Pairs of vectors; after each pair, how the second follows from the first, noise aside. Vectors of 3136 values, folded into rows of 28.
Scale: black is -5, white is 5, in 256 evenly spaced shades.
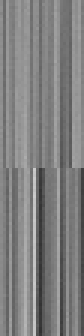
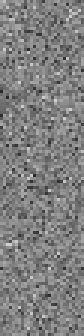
shuffled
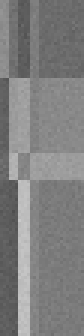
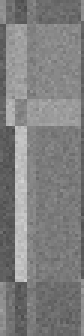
wrapped around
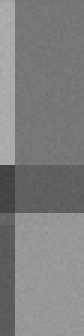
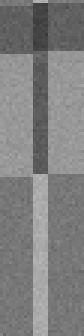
wrapped around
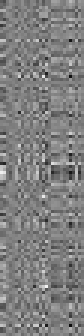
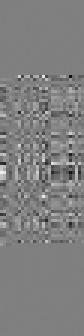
partly zeroed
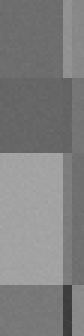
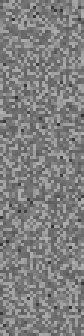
shuffled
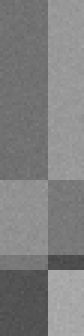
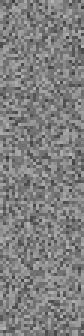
shuffled
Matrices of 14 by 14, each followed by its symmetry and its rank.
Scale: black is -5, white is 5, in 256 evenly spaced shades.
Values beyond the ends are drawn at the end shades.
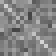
symmetric, full rank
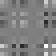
symmetric, rank one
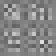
symmetric, rank two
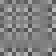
symmetric, rank one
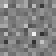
symmetric, rank two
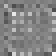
symmetric, rank three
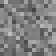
antisymmetric, full rank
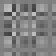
symmetric, rank one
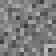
symmetric, full rank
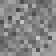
symmetric, full rank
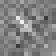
symmetric, rank three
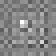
symmetric, rank two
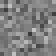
antisymmetric, full rank
